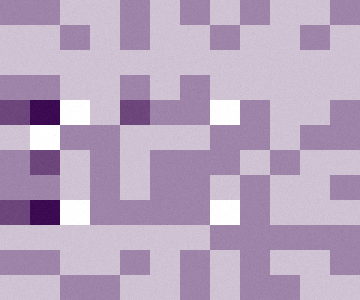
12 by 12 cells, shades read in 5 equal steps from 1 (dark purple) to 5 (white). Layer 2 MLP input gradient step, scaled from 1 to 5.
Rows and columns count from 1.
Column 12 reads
3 4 4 4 3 3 4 3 4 3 3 4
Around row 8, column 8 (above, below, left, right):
3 5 3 3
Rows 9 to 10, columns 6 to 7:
3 3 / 4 4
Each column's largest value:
4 5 5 4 4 4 4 5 4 4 4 4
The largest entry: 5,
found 5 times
